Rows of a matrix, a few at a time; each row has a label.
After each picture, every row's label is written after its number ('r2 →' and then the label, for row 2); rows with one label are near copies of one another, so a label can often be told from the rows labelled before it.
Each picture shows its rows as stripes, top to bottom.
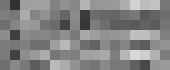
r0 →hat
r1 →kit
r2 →kit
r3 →hat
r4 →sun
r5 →hat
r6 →sun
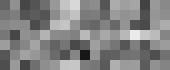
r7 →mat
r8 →mat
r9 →sun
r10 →hat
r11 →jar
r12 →kit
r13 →mat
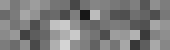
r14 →jar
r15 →kit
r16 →sun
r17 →mat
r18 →sun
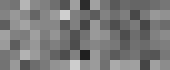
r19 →kit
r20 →sun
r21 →kit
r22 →jar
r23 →jar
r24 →kit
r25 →mat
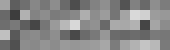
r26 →jar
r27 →hat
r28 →mat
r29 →jar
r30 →hat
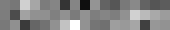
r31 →kit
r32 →hat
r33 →mat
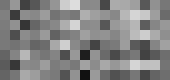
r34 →mat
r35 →hat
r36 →mat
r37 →hat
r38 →sun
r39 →kit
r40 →hat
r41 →kit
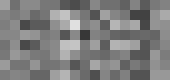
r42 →jar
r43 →sun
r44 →mat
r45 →kit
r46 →mat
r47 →sun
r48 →jar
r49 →sun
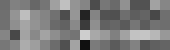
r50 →sun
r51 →kit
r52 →kit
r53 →hat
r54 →kit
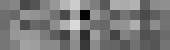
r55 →mat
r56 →kit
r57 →mat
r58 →kit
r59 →kit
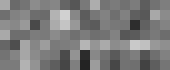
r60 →jar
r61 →sun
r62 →sun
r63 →jar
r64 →hat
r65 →kit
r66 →kit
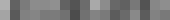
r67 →jar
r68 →jar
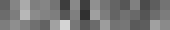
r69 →kit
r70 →kit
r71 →sun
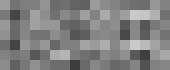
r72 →jar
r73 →hat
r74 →jar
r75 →jar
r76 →hat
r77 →sun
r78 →jar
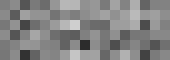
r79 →mat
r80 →hat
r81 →mat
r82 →jar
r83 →kit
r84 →mat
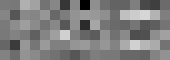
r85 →kit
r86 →hat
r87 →kit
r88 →sun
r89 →hat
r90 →jar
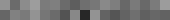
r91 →jar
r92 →kit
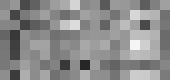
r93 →mat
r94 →hat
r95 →mat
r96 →hat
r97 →hat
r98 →hat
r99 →kit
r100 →hat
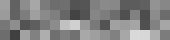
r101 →jar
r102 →jar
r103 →mat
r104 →hat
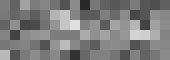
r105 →kit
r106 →sun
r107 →mat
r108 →hat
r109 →sun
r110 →jar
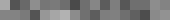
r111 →jar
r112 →sun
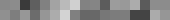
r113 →mat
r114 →sun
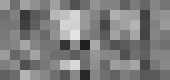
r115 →jar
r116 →mat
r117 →mat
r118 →mat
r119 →kit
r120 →jar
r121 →mat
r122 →kit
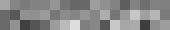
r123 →jar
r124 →hat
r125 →mat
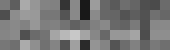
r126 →kit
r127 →kit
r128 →jar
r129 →mat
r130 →kit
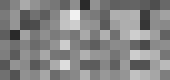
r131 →kit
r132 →mat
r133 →mat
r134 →hat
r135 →sun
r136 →hat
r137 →sun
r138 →hat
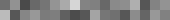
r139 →mat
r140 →jar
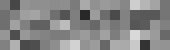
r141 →hat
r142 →kit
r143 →sun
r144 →hat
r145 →mat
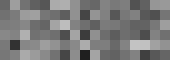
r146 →sun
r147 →kit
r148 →sun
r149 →kit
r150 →hat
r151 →kit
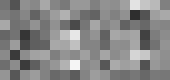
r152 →hat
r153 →sun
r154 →jar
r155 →mat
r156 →mat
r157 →hat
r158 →mat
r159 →jar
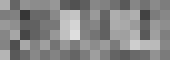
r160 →jar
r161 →mat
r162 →mat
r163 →mat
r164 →hat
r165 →jar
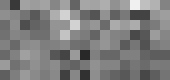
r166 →hat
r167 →sun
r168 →mat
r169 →sun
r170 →jar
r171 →kit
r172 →jar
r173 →kit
